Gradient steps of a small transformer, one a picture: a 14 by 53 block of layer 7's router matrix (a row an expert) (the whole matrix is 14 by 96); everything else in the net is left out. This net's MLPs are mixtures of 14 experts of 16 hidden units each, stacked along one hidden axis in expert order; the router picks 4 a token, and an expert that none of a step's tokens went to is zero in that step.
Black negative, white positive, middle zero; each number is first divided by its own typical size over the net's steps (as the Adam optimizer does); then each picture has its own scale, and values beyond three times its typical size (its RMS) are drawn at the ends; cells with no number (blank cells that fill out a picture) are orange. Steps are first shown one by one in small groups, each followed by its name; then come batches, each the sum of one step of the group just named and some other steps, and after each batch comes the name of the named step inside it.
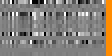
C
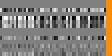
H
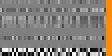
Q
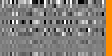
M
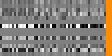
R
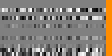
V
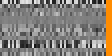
R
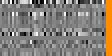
C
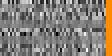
V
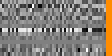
V
